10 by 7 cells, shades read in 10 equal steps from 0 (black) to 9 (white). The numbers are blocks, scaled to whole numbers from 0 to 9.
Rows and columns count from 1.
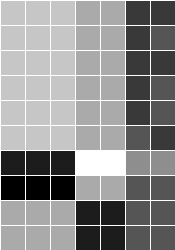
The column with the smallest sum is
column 6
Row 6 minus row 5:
0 0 0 0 0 1 -1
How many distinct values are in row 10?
3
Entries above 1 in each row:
7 7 7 7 7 7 4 4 5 5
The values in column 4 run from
1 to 9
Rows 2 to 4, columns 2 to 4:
7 7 6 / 7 7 6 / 7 7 6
